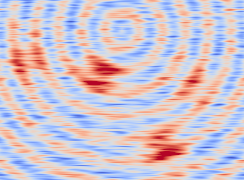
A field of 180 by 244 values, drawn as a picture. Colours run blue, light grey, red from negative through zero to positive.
Average level on the scale: 50%. Rings: centred on the top middle. Slope: none. Bumps: four.
